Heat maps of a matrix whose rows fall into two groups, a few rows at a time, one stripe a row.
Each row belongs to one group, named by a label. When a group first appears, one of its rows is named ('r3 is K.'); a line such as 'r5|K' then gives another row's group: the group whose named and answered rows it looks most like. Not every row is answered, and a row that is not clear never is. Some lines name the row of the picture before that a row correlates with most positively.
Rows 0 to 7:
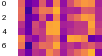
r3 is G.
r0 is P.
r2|P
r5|P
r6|G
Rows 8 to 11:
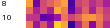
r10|P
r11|G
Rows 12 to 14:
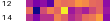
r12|P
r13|G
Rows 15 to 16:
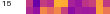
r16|G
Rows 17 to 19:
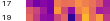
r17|P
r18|P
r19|P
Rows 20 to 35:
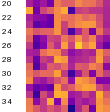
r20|P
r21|G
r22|P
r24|G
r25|P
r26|P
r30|G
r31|P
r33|G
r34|G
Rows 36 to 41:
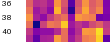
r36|P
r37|P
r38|P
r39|G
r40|P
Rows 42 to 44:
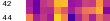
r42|G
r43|P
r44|G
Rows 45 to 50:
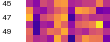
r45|G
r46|P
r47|G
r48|P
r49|G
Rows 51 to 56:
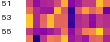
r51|G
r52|P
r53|G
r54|G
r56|G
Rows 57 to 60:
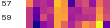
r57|G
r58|G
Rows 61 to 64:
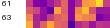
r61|P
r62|P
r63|P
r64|G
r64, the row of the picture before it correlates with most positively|57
